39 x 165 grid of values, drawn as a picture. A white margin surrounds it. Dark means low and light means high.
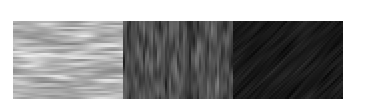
It is made of 1 by 3 panels. Panel 1,1: high, streaked across. Panel 1,2: low, streaked downward. Panel 1,3: very low, slanting up to the right, faint in contrast.
